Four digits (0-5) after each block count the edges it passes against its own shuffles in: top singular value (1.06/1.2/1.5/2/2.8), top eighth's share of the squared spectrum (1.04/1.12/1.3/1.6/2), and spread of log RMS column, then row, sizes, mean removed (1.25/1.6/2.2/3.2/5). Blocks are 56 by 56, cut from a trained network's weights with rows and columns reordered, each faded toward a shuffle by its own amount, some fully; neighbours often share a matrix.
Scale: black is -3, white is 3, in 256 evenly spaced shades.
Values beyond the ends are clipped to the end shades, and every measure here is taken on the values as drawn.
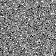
0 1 0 0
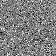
1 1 1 0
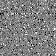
2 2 0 1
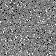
0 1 0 0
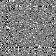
3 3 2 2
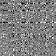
4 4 2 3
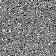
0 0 0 0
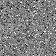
0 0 0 0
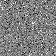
0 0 0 0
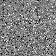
0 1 0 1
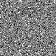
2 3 1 0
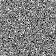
1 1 0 0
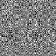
4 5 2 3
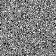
0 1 1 0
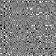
3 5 2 3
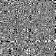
3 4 2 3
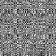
4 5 3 3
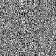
3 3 2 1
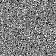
0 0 0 0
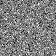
0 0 0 0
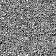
3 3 1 1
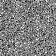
1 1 0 0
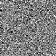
3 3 1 1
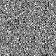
3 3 1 0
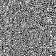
3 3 1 1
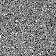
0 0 0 0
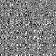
3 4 1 2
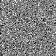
3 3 0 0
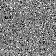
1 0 0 0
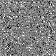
2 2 1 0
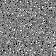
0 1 0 0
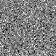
2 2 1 0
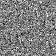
2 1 0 0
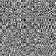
4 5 3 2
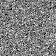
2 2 0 0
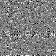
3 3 0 2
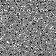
2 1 0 0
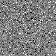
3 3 1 1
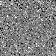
1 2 0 1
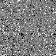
2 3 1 2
